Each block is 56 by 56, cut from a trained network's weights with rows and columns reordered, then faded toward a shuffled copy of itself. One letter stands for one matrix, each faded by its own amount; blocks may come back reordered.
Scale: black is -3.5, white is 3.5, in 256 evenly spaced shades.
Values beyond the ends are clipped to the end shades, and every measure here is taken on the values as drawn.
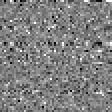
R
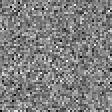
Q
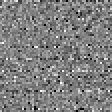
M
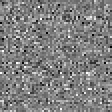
R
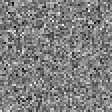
Q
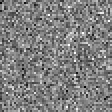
Q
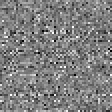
R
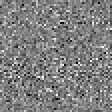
R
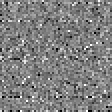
R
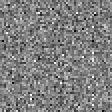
Q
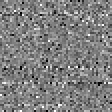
M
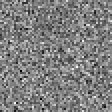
Q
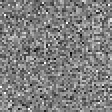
Q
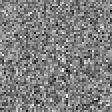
Q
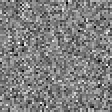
Q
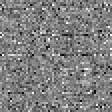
R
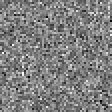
Q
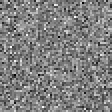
Q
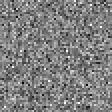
Q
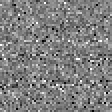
M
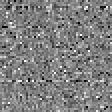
M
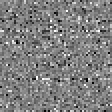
M
